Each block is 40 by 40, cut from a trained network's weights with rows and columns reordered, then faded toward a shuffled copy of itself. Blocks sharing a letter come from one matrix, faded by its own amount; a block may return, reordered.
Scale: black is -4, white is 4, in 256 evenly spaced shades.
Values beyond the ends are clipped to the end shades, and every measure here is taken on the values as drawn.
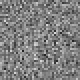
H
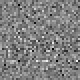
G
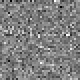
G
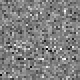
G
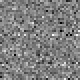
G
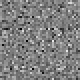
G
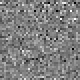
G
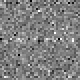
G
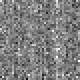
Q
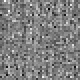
Q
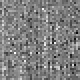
Q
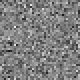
H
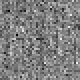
Q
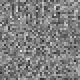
H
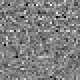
G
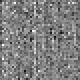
Q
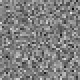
H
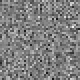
H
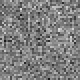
H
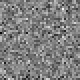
H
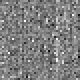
Q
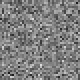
H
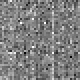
Q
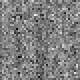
Q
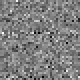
G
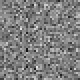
H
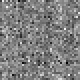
Q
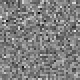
H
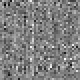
Q
